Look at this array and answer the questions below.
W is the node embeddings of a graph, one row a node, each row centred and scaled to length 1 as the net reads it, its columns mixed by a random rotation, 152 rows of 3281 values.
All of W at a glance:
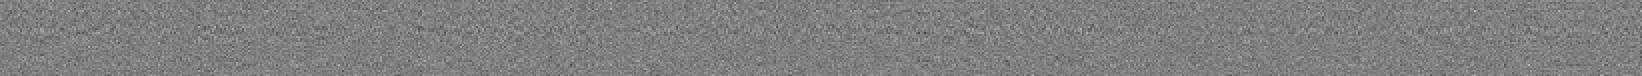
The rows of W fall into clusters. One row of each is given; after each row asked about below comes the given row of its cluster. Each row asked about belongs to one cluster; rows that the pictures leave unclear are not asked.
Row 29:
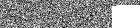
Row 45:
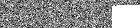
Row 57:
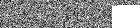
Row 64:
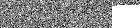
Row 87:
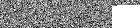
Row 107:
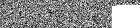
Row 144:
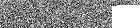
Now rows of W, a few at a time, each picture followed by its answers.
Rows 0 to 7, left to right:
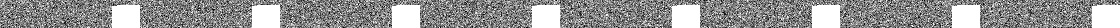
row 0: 144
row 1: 64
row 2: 29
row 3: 144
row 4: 107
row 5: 57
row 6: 87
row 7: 107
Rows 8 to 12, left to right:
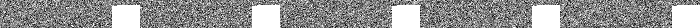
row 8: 87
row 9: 64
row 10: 144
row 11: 45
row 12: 87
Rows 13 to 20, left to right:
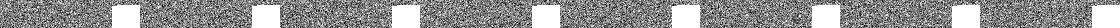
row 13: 64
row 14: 87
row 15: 144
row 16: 87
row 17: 144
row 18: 107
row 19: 107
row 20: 45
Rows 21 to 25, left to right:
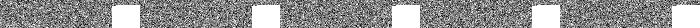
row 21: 29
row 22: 45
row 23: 29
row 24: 64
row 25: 29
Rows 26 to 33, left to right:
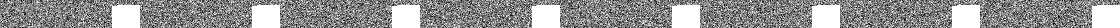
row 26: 57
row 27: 64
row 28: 144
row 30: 107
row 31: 64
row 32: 64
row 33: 87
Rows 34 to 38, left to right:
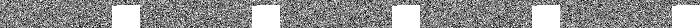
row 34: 87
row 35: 144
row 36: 87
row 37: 87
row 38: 29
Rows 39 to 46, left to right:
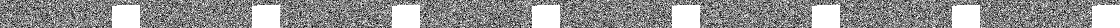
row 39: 45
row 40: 64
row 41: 107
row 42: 87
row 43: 57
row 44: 107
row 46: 64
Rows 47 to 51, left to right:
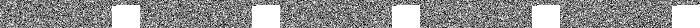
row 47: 29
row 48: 29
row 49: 29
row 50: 57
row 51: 87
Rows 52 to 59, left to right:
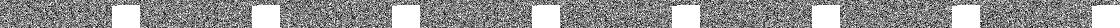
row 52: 45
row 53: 57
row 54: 45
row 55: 57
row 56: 144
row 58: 144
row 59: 144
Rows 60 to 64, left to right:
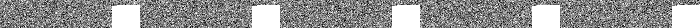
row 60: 144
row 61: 144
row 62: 64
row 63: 29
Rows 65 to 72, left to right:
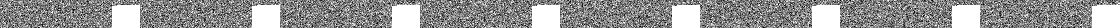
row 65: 64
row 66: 64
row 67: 107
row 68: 64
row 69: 87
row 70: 29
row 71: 57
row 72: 107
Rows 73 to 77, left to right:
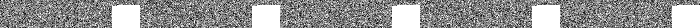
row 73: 57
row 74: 45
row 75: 107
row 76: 45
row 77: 57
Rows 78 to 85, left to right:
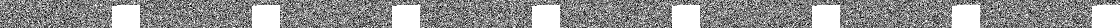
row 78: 144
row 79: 45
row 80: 87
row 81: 45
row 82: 57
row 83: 87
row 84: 107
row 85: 107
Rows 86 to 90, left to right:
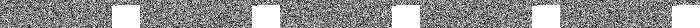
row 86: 45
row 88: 29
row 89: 144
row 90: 107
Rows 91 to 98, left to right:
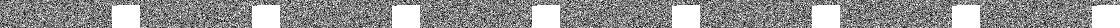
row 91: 57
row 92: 57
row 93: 87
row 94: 64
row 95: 87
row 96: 57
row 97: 29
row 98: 144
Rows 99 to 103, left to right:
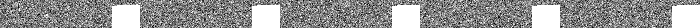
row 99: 107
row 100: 64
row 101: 64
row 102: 87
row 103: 45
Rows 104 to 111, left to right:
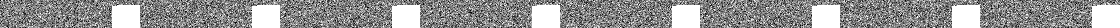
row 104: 57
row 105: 144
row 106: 87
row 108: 29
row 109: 87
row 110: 45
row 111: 107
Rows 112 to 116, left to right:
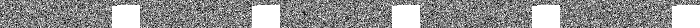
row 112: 144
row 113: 64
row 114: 57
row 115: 144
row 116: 29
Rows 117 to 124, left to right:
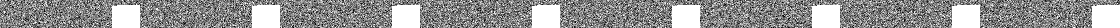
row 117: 87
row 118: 57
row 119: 64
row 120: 64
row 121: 57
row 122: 107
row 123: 64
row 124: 45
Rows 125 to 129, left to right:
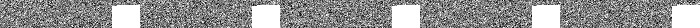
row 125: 87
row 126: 144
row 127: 107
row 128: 87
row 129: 107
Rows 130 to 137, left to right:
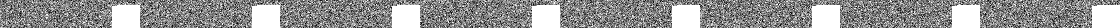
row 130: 107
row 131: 107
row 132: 107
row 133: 144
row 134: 57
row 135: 29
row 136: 64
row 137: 87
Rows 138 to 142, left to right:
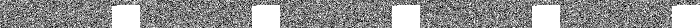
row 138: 144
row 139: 29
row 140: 57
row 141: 45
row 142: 107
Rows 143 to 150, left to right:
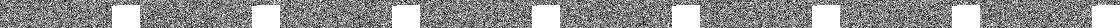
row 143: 45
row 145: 87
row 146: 57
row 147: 29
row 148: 45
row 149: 107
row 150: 29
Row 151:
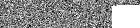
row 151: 45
